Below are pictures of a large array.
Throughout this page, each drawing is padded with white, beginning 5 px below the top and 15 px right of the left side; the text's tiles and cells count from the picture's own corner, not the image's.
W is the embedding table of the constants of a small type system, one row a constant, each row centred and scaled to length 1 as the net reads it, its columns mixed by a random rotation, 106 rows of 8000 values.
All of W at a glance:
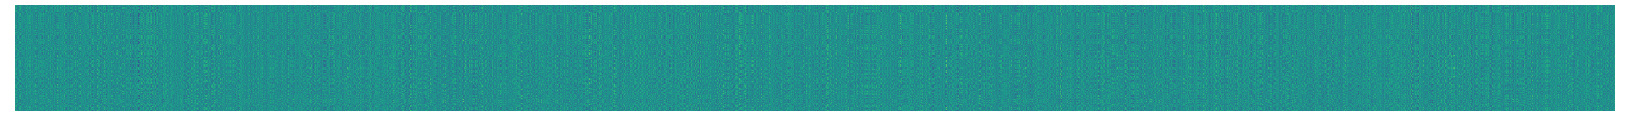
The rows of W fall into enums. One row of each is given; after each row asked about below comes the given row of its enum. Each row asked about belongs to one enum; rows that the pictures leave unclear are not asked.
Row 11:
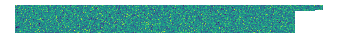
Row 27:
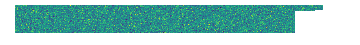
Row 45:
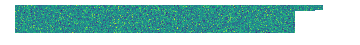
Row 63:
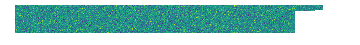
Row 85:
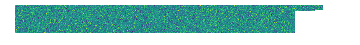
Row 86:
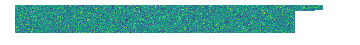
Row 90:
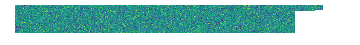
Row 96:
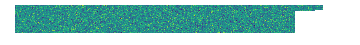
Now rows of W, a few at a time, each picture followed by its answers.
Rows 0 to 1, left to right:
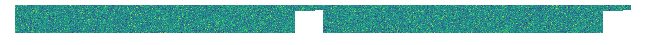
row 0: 27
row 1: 90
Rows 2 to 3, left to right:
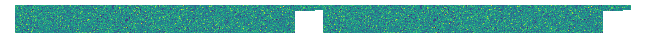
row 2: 86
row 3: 86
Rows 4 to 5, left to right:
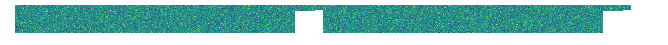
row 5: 27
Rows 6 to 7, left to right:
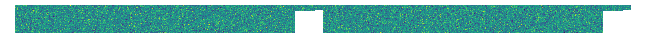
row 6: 27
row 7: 45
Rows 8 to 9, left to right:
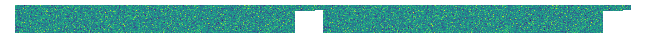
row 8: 90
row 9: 90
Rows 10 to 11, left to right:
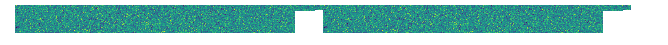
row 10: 11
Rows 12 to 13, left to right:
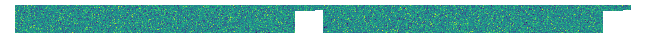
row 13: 11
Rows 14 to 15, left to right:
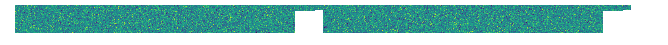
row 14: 45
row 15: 11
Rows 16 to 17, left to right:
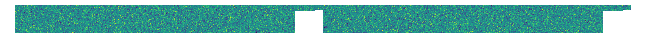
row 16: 45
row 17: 11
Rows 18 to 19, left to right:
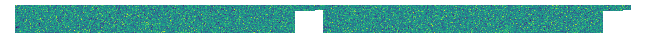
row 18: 11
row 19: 90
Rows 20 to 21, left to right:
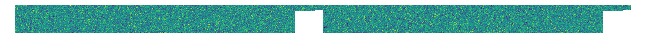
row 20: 27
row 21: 11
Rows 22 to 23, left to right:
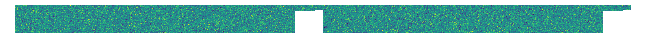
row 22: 27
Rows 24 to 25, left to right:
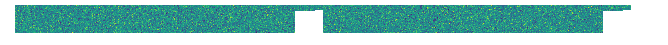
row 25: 86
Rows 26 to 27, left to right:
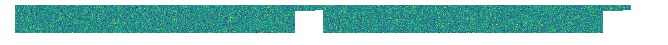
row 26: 45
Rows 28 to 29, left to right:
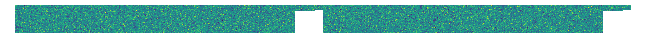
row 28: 90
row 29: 86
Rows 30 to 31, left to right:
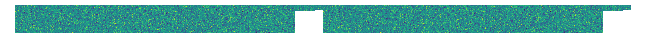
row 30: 45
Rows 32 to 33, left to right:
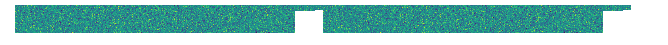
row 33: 45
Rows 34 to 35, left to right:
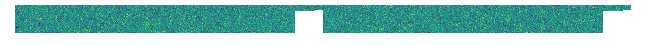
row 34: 11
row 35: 96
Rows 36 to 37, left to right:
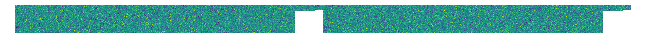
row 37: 90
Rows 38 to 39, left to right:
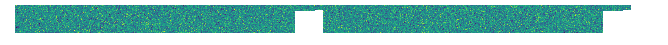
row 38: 11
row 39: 45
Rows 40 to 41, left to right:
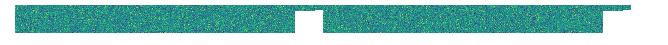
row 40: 27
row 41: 45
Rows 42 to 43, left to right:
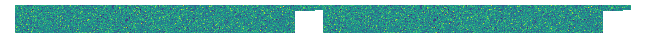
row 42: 86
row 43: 86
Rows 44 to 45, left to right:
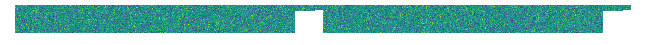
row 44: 27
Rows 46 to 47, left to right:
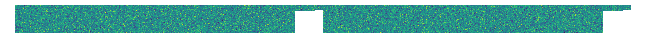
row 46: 90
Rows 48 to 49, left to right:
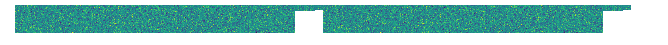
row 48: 45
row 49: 45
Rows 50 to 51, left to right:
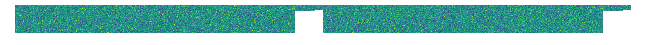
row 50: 63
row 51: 85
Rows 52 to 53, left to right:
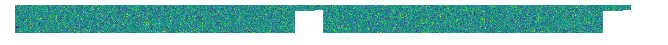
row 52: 11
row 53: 45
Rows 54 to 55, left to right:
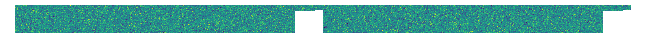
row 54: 27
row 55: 11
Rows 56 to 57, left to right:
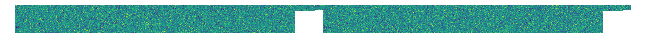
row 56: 11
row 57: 90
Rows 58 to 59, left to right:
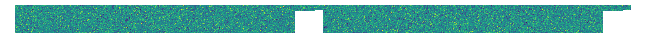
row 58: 86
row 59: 11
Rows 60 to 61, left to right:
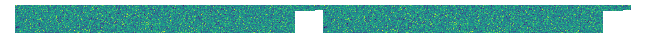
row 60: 11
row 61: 11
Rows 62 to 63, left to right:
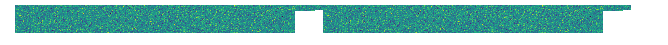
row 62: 63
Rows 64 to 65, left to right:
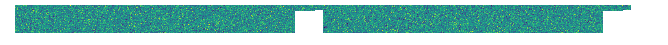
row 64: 27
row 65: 11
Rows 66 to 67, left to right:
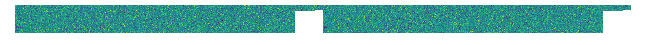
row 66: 90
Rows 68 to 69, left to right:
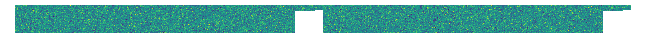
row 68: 27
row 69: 86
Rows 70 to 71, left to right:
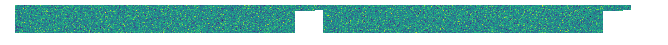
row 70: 90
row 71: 63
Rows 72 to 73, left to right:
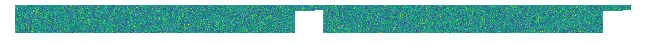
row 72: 27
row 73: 45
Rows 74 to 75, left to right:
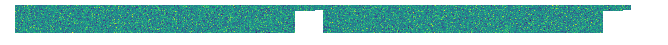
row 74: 45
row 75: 90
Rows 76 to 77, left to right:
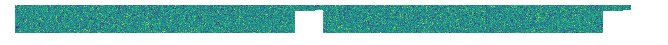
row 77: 45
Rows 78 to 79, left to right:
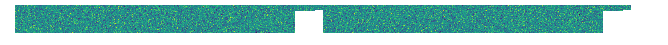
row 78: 45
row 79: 85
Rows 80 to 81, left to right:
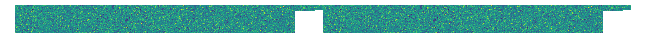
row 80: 86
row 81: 86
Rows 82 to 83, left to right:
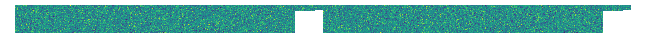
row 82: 27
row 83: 45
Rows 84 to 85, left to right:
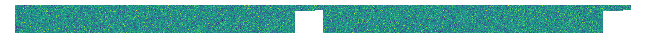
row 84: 90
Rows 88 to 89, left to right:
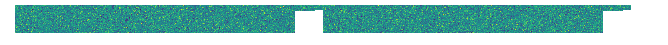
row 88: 86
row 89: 27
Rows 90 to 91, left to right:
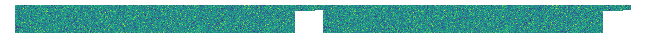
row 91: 90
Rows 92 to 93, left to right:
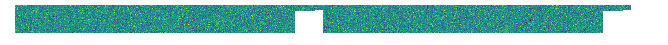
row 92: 27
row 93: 90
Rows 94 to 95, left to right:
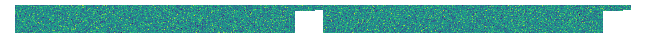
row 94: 96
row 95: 85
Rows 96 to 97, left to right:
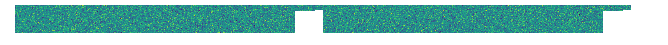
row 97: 85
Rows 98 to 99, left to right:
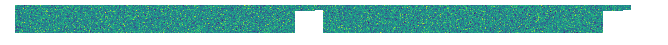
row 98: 90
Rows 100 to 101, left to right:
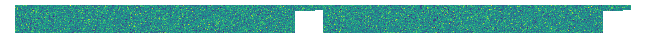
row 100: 27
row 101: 86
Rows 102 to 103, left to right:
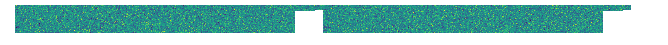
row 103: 90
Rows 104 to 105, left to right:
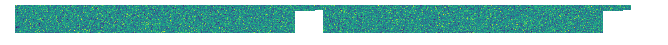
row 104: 11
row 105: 27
